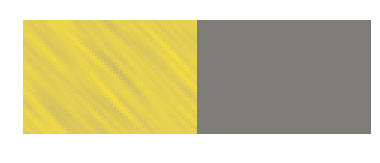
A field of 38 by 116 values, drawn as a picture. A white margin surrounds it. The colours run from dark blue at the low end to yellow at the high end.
It is made of 1 by 2 panels. Panel 1,1: very high, slanting down to the right, faint in contrast. Panel 1,2: middling, flat.
